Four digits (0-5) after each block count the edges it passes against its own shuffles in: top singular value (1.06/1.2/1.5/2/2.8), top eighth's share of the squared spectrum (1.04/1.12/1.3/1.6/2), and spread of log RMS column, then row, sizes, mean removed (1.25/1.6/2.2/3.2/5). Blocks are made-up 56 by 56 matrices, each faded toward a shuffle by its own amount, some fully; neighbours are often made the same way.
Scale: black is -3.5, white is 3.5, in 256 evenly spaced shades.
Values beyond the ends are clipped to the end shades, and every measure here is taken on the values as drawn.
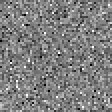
2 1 0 0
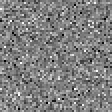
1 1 0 0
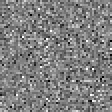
1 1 1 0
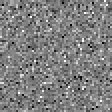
0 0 0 0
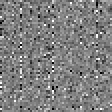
3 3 3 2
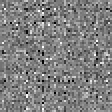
2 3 3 2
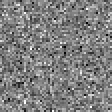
3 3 1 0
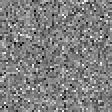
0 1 1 0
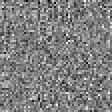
3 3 2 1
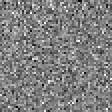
3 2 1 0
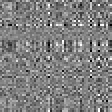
4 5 3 3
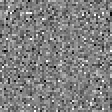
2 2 0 1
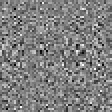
4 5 3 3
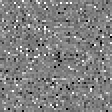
2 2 0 1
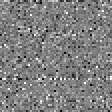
3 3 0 2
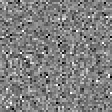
3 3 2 1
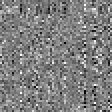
4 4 3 1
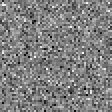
2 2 0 0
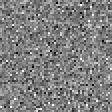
1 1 0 0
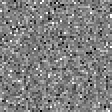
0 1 0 0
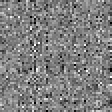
3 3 3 1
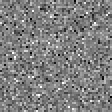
0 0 0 0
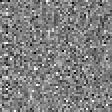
3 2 1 0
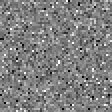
0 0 0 0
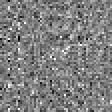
3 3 2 1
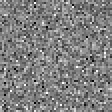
2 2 1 0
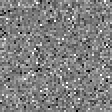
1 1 0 0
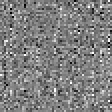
4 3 3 1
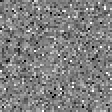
0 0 0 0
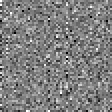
3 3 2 0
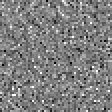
0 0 0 0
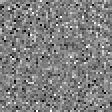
2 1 0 1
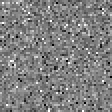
0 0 0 0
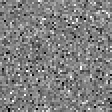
1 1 0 0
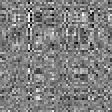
4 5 3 3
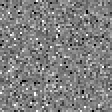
0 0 0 0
